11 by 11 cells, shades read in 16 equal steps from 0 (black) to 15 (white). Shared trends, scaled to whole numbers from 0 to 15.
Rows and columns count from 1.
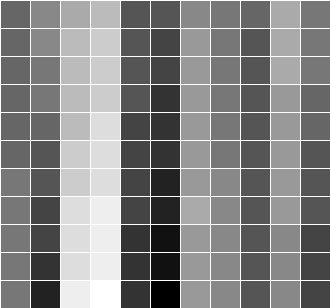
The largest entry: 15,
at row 11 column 4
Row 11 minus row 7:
0 -3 2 2 -1 -2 0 0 0 -1 -1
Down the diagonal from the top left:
6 8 11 12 4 3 9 8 5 8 4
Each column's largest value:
7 8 14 15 5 5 10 8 6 10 7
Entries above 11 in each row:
0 1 1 1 1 2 2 2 2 2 2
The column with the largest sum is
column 4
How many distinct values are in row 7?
8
